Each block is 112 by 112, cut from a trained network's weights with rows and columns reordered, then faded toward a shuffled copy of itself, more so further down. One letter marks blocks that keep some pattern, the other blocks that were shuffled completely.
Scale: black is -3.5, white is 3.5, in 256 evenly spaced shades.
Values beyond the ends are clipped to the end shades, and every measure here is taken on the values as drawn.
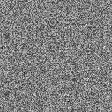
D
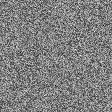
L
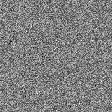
D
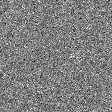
L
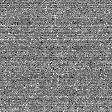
D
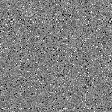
D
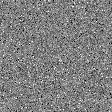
L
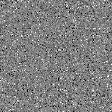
D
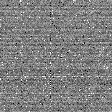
D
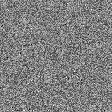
D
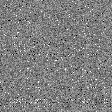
D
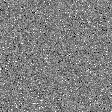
L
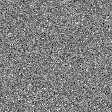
L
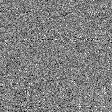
D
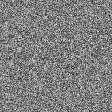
D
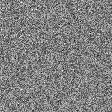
D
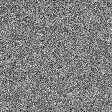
L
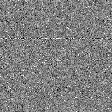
D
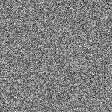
D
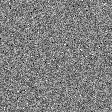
L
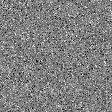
L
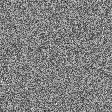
L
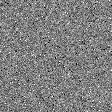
L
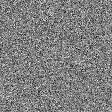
L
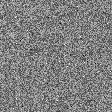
D
